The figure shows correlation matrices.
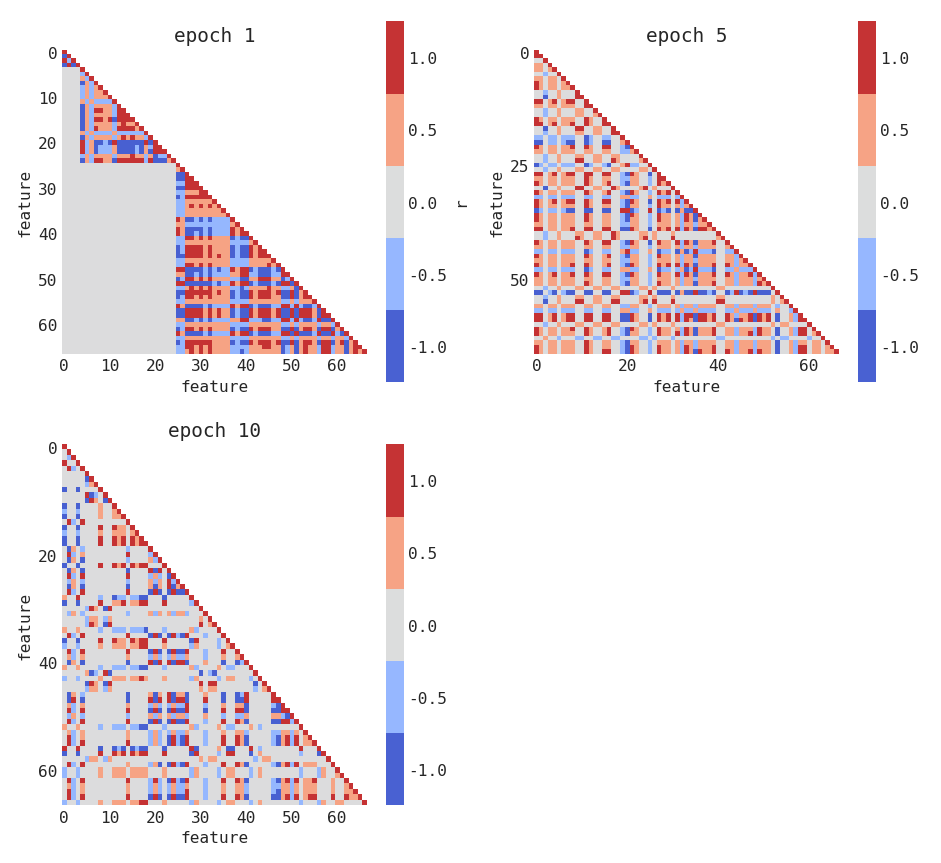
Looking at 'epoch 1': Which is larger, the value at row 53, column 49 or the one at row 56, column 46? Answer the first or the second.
the second
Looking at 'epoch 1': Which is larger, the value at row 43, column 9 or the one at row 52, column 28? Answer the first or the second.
the second
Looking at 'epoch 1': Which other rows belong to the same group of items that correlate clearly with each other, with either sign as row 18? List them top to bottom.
4, 5, 6, 7, 8, 9, 10, 11, 12, 13, 14, 15, 16, 17, 19, 20, 21, 22, 23, 24
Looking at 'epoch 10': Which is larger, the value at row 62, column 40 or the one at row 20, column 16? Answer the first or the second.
the second
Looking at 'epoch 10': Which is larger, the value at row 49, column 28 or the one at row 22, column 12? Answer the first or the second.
the second
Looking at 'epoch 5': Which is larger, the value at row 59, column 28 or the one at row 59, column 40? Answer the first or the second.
the first
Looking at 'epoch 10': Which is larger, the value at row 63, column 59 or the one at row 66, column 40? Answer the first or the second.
the first
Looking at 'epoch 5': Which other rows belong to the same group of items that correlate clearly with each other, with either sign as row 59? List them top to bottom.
0, 1, 3, 4, 6, 7, 8, 11, 12, 15, 16, 19, 20, 21, 22, 25, 27, 28, 29, 31, 32, 33, 34, 35, 36, 37, 38, 39, 42, 43, 44, 45, 46, 47, 48, 49, 50, 51, 53, 56, 57, 58, 61, 62, 64, 65, 66
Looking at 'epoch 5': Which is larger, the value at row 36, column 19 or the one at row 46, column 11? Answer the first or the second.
the second
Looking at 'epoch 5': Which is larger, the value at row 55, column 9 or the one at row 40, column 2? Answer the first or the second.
the first
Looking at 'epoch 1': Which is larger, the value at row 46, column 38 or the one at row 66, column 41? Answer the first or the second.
the second
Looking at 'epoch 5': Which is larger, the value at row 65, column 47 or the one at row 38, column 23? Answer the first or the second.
the first
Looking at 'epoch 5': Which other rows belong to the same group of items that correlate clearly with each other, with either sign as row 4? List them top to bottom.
0, 1, 3, 6, 7, 8, 11, 12, 15, 16, 19, 20, 21, 22, 25, 27, 28, 29, 31, 32, 33, 34, 35, 36, 37, 38, 39, 42, 43, 44, 45, 46, 47, 48, 49, 50, 51, 53, 56, 57, 58, 59, 61, 62, 64, 65, 66
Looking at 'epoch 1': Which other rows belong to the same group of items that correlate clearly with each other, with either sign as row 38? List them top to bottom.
25, 26, 27, 28, 29, 30, 31, 32, 33, 34, 35, 36, 37, 39, 40, 41, 42, 43, 44, 45, 46, 47, 48, 49, 50, 51, 52, 53, 54, 55, 56, 57, 58, 59, 60, 61, 62, 63, 64, 65, 66
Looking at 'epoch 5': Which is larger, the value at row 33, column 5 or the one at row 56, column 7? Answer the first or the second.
the second
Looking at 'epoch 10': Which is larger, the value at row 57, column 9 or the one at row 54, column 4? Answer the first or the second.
the second
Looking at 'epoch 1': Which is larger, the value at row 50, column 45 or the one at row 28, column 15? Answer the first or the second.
the first
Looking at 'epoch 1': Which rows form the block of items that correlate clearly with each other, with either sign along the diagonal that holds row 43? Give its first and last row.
25 to 66
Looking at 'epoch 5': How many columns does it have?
67
